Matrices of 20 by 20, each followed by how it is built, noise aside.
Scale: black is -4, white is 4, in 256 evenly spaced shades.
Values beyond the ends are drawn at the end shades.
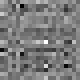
low rank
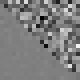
upper triangular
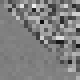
upper triangular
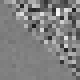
upper triangular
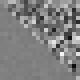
upper triangular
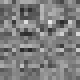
low rank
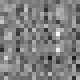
low rank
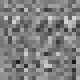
low rank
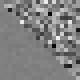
upper triangular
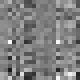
low rank
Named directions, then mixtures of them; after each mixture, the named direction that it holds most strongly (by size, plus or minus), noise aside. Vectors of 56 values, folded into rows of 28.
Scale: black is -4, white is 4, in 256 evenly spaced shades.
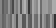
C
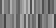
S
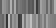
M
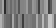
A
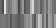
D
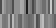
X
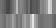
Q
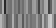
A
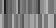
A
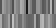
X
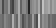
C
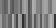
C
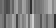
Q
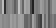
D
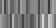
A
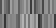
S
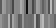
X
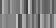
C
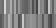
A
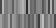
X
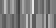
D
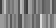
X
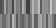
C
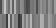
M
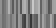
C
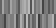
S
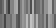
Q
